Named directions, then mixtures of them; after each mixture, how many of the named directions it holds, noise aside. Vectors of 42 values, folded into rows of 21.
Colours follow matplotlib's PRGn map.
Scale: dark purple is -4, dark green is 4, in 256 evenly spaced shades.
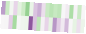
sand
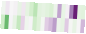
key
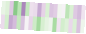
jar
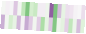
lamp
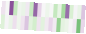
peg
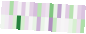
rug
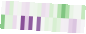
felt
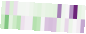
one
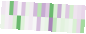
one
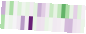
two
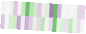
one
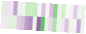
two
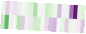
one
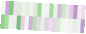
three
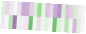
one
